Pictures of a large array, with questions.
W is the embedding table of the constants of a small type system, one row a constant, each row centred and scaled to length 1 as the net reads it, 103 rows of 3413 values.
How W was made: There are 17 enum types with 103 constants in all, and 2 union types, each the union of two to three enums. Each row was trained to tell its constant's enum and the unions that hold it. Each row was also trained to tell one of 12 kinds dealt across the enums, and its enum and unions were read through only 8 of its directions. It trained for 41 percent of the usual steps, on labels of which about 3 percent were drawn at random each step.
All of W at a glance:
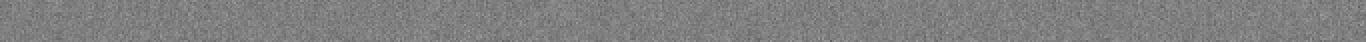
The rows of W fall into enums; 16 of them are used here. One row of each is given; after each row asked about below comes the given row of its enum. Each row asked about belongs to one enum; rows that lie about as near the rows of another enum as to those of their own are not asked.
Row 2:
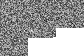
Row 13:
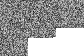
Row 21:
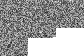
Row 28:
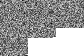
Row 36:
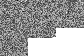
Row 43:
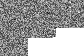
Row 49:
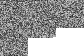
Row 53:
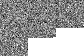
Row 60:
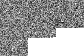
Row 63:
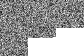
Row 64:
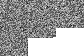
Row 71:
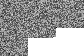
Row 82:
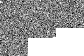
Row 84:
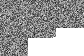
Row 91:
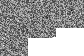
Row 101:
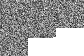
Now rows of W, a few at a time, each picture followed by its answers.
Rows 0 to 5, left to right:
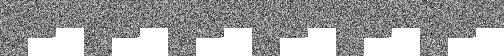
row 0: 43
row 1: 13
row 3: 63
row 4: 101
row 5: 21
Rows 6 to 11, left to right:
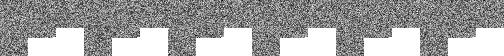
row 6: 21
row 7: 91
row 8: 71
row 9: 63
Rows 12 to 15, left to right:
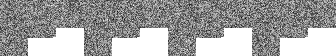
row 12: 36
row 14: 13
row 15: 49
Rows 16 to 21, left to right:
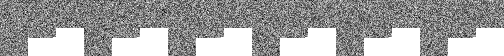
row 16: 64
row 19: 49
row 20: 13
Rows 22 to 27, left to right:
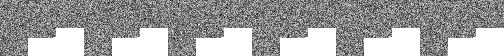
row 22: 64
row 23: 101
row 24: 71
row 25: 28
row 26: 43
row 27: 13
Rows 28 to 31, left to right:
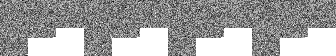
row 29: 43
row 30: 71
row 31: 63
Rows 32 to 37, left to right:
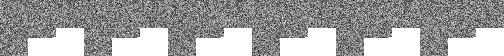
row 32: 36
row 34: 36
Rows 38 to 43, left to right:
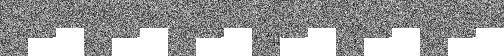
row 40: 91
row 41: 64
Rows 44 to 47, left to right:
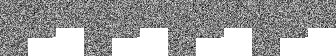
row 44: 43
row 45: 13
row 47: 64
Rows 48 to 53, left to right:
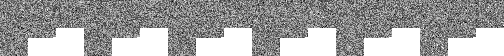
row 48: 82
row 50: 91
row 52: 101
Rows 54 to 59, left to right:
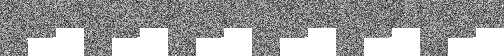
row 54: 63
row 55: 64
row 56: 28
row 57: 43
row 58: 60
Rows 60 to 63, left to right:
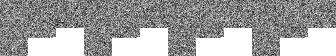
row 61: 63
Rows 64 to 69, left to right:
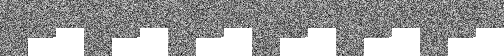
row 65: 91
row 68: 101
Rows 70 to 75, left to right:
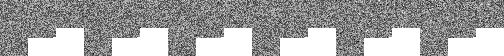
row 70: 28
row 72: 63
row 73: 91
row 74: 43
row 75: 28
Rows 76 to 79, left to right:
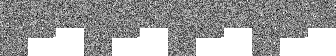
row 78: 91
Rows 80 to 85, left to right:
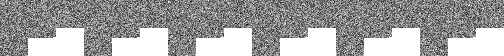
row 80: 64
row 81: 28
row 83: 36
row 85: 21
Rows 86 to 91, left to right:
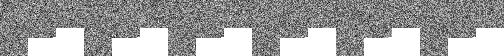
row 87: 36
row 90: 101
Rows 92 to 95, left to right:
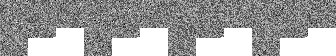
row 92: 84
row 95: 101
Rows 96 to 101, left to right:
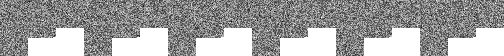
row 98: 36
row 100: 49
